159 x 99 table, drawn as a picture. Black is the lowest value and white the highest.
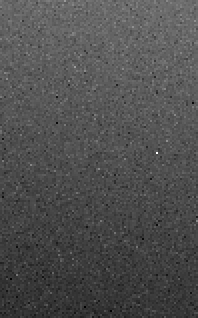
No single row or column stands out from its neighbours. The histogram is bell-shaped. The field climbs toward the top. There are no regular stripes. On average the colour sits 30% of the way up the scale.
